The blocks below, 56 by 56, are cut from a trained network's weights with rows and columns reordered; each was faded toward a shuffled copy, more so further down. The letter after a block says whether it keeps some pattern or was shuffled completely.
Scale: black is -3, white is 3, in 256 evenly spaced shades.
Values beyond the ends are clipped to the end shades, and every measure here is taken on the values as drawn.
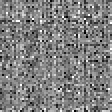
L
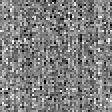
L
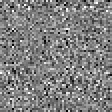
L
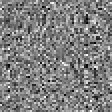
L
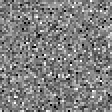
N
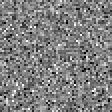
N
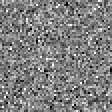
N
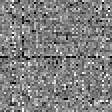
L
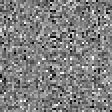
L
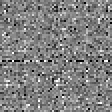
L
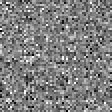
L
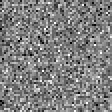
N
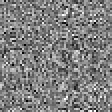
L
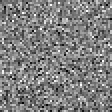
N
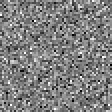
N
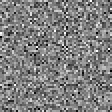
L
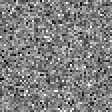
N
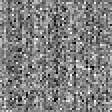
L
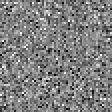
N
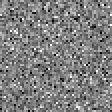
N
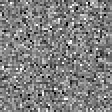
N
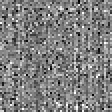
L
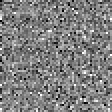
L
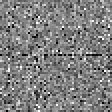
L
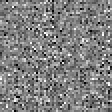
L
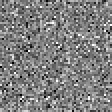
N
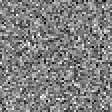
N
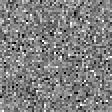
N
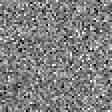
N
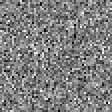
N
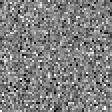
N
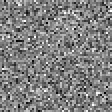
N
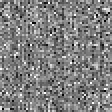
L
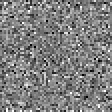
L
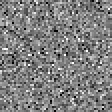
N
